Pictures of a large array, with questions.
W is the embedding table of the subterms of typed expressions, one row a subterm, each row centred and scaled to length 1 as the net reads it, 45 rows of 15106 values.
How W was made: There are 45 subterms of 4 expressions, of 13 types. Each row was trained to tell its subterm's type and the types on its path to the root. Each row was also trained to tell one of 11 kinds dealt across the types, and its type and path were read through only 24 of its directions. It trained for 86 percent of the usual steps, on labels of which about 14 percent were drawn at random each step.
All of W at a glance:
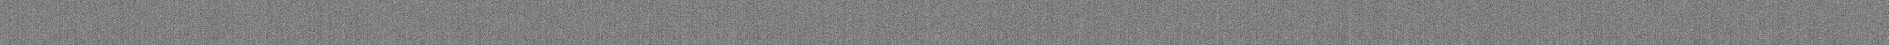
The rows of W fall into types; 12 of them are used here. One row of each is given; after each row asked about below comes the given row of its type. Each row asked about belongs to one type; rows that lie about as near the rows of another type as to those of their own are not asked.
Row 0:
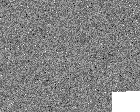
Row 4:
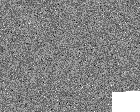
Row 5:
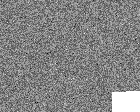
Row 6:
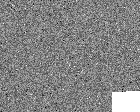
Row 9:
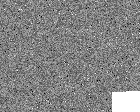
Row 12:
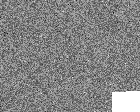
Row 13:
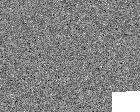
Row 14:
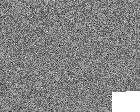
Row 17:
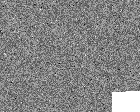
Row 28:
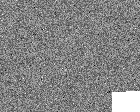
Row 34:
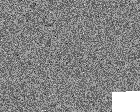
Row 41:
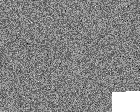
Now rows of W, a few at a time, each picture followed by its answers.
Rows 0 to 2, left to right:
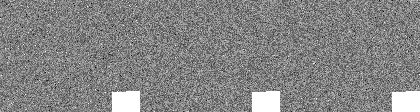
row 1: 12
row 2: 12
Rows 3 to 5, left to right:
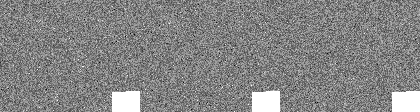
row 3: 6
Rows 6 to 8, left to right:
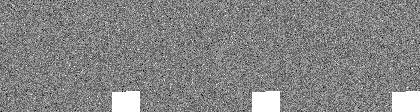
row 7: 41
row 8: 14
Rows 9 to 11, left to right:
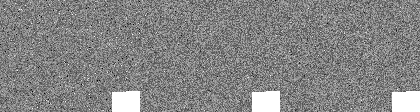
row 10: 34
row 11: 5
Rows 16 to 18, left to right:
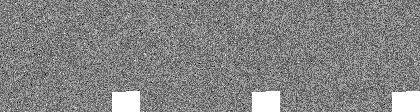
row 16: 5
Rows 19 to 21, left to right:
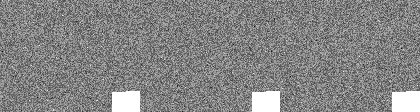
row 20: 41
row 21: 6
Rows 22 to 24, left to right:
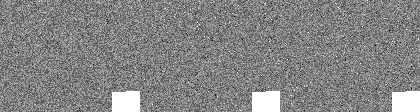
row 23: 0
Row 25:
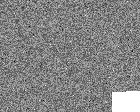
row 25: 9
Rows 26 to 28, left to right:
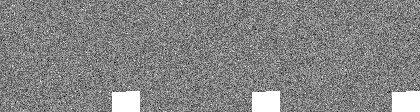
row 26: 13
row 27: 41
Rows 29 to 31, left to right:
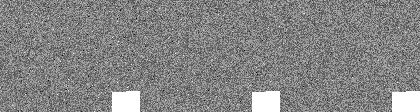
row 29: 9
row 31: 5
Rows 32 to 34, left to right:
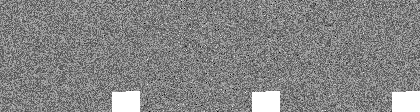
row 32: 12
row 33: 12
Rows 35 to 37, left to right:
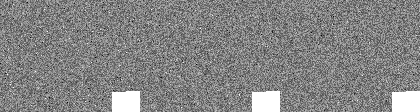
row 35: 14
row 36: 34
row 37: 34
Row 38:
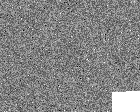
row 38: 34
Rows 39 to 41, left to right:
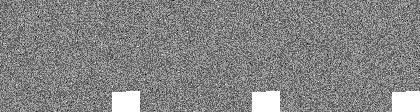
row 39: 4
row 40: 28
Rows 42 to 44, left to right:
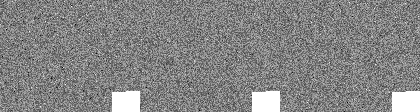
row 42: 28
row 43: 28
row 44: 41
